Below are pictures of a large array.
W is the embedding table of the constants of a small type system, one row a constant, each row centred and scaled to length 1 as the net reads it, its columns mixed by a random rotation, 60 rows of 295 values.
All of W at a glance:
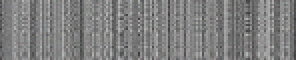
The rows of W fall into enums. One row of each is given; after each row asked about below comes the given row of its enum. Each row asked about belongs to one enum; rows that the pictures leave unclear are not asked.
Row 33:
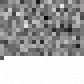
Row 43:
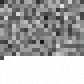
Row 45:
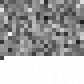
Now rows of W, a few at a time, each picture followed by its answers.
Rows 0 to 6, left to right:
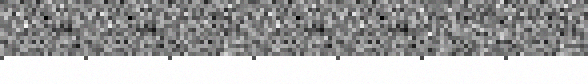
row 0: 33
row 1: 33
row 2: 43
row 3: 33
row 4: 33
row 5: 45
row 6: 43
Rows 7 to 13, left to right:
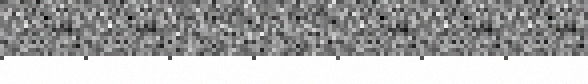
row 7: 33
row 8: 33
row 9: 45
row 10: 45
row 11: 33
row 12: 33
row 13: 33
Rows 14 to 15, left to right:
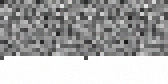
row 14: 43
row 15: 43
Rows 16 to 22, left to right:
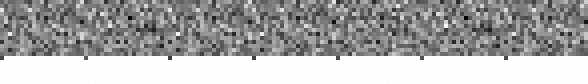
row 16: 45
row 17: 33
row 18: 45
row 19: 45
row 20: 43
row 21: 33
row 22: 45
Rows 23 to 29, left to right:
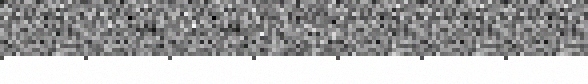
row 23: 43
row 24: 33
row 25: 33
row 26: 45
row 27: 43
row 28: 43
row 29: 43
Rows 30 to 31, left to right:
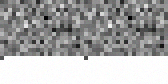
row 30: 33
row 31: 33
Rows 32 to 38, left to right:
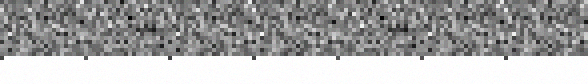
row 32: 45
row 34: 45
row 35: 45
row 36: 33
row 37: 45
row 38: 45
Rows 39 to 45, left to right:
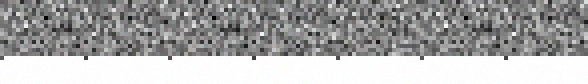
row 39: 33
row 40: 45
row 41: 33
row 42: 45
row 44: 33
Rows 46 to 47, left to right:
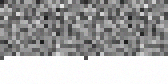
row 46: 43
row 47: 43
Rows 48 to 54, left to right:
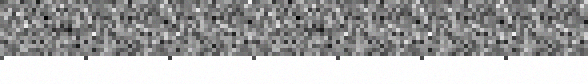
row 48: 33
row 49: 45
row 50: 45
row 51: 33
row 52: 45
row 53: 45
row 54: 45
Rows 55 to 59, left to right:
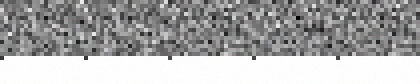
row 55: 45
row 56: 45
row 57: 43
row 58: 33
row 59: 43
